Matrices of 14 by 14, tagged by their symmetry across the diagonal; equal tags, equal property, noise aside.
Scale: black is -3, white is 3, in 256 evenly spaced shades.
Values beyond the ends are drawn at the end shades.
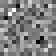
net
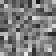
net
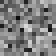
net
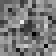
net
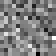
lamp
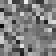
lamp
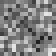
net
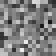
lamp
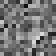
net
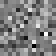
lamp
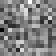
lamp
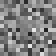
lamp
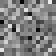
net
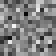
lamp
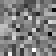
lamp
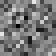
net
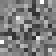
net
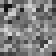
net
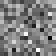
lamp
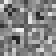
net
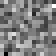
lamp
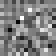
lamp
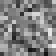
lamp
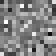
net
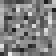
lamp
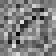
net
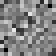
net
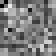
net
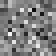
lamp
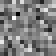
lamp
